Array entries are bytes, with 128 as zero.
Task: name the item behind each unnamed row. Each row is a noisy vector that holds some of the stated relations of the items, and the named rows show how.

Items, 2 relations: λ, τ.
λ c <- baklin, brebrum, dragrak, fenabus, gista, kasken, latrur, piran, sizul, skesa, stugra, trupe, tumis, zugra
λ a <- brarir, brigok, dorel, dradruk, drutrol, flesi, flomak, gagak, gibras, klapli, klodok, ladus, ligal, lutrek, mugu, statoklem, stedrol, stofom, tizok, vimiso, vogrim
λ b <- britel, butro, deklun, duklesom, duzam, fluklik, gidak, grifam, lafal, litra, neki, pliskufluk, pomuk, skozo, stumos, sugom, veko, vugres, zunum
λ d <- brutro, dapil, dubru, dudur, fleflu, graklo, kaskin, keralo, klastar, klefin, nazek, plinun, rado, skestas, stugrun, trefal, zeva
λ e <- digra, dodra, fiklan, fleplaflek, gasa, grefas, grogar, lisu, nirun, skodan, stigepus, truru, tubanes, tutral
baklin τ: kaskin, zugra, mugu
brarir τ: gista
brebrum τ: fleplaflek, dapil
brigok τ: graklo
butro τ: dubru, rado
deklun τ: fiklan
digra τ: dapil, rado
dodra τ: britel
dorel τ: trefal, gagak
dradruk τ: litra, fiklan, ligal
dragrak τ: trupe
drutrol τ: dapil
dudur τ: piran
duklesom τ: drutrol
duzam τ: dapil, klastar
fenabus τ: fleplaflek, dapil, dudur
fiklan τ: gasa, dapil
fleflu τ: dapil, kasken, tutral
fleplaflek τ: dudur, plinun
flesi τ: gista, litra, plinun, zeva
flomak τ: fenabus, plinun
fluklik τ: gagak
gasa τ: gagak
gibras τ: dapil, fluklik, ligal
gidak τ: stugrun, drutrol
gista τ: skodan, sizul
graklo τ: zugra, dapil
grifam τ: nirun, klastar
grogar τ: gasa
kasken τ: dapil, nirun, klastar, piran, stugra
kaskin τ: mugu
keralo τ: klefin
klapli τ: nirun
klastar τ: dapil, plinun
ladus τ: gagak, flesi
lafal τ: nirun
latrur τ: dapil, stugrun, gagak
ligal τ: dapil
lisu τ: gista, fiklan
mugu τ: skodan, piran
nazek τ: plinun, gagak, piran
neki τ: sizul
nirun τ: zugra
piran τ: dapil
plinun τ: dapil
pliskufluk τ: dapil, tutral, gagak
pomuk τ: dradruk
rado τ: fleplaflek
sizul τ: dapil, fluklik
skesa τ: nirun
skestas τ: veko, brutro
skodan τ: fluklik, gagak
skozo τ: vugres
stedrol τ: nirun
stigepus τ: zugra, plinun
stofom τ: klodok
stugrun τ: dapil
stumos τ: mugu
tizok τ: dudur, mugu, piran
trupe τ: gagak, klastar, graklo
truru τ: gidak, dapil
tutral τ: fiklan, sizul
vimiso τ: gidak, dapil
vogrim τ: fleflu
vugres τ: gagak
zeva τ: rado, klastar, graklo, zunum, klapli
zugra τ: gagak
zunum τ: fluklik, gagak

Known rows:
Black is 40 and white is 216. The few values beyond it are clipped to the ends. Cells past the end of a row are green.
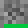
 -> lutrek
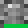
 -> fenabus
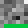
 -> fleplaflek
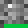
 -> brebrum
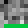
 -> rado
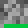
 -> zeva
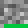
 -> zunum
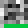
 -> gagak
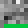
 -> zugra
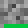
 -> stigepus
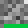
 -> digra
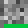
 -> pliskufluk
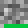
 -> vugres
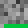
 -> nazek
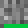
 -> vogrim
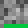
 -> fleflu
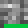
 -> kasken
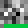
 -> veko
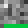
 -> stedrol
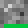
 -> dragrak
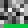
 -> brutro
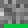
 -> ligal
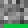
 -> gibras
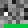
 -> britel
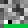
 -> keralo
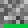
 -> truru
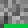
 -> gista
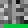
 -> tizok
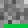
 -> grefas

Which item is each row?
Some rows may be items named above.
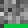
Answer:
dradruk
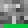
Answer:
baklin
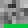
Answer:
skodan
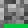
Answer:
piran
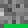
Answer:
ligal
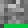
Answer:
stugra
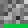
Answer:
digra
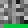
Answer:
tizok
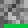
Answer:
lisu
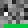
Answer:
britel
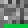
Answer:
vimiso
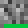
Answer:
drutrol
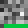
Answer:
litra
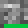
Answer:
kasken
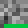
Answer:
gista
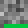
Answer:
brarir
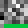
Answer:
skestas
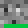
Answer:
stugrun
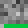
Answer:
nazek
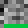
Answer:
butro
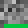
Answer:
flesi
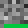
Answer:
flomak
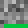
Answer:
ladus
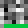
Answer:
dapil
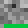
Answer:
grogar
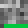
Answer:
skesa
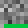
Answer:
kaskin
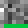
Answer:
mugu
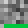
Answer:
dorel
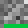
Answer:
digra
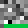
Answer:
klefin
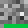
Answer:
stumos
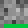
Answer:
fleflu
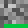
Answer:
tumis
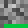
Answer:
tumis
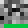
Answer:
stofom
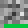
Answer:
fluklik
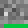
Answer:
sugom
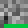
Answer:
gista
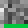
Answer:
mugu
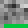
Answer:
gasa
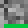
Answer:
dudur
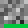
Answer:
truru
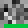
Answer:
dodra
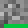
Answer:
sizul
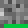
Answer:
ligal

